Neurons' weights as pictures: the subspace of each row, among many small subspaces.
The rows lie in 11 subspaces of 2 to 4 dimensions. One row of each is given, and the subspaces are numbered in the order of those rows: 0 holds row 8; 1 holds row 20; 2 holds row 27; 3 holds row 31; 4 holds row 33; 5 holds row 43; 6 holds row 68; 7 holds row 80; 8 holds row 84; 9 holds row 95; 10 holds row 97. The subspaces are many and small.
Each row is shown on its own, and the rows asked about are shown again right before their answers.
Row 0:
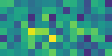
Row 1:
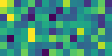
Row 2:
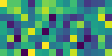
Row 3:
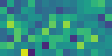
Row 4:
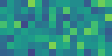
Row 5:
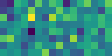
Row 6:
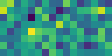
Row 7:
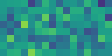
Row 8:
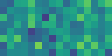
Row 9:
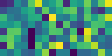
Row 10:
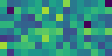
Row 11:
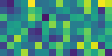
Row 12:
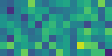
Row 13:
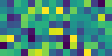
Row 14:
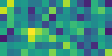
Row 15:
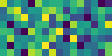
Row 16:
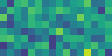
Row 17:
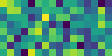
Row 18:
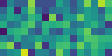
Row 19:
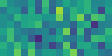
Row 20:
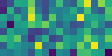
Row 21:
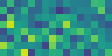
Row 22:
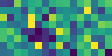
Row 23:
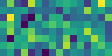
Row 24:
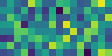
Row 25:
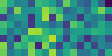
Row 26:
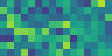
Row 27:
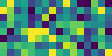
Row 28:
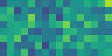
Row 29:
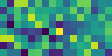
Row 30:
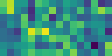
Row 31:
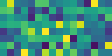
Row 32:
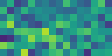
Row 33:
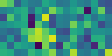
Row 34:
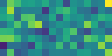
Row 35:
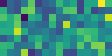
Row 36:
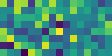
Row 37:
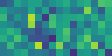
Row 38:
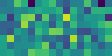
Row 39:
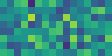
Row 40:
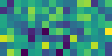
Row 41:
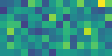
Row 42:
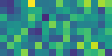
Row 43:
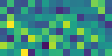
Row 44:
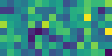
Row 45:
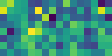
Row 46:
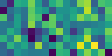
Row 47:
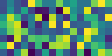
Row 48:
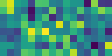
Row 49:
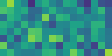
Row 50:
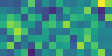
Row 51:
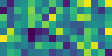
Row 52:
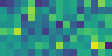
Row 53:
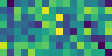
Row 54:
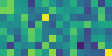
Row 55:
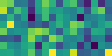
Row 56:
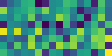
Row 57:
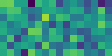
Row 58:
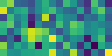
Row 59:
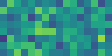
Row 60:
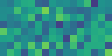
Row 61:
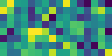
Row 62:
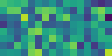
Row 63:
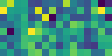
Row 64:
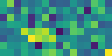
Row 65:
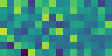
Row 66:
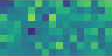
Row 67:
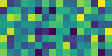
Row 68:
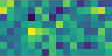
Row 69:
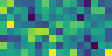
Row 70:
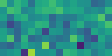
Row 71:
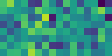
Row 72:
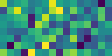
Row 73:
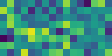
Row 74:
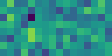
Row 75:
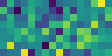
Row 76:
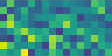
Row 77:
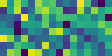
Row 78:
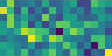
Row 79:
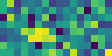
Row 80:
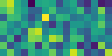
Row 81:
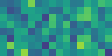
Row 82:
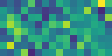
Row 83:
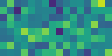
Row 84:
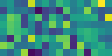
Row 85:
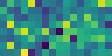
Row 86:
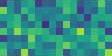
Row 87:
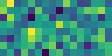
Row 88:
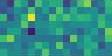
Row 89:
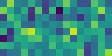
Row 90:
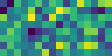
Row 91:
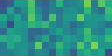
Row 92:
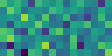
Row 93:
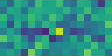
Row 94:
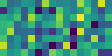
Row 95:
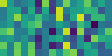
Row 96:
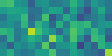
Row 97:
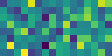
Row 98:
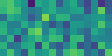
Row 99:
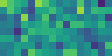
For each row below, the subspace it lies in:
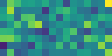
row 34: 10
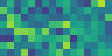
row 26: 2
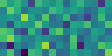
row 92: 10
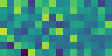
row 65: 1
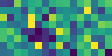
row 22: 4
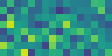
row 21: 5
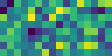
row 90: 6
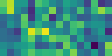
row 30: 3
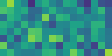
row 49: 7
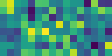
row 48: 3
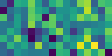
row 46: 0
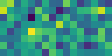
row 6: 6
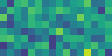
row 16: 5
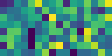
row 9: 8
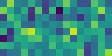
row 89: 8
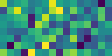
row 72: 4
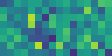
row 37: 4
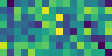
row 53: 10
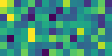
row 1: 9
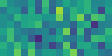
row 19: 9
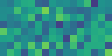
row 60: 3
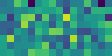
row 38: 9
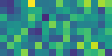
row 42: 7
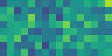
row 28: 0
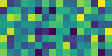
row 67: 9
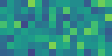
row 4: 9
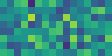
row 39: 9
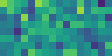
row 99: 3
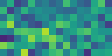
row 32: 0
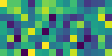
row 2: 5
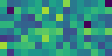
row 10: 0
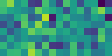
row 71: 9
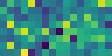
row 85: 10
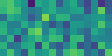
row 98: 7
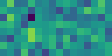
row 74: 6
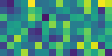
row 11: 7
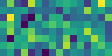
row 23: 6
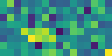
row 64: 4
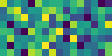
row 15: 10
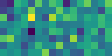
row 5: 9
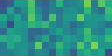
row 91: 1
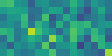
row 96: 10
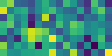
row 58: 0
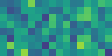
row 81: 10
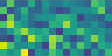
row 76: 5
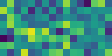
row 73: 2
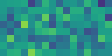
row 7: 9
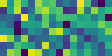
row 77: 3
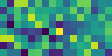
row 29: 1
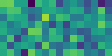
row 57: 7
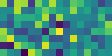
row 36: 1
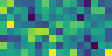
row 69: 1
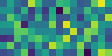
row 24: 8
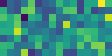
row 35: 3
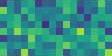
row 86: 3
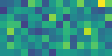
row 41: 6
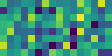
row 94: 8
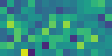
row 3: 5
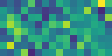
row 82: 2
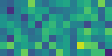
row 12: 0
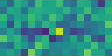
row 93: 10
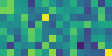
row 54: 0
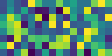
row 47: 8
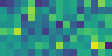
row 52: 3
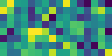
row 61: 2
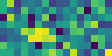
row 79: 4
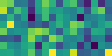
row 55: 1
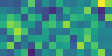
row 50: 2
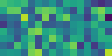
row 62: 3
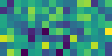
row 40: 3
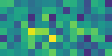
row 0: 10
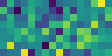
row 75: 4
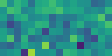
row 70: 5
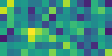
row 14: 2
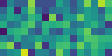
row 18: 1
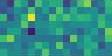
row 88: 9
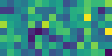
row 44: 3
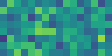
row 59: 9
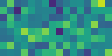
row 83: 4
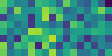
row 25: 0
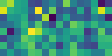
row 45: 8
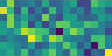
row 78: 0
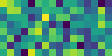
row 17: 7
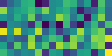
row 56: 3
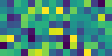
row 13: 8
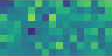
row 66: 9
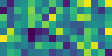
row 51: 2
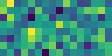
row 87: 6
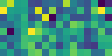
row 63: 8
